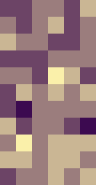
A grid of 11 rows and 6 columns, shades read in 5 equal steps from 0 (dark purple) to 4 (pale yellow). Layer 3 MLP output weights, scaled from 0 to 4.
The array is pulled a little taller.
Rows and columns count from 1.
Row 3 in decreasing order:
3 2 2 2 1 1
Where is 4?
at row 5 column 4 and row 9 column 2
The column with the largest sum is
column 4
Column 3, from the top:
2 2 2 1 1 2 2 2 2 2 2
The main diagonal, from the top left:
1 1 2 2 3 3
